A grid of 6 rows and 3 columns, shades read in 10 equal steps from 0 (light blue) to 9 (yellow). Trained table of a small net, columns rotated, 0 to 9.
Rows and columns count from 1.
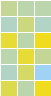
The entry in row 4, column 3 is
4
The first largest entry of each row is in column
1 2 3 2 2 3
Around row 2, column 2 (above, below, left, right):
3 3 2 2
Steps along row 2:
up down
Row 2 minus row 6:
-5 2 -7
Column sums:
26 28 27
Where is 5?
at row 2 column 2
